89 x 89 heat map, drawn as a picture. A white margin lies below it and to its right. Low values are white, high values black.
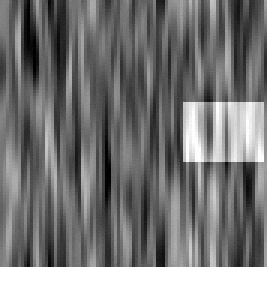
In the middle right lies a patch that is lower than the rest. The middle right is the ninth with the lowest average. The grain runs up and down.
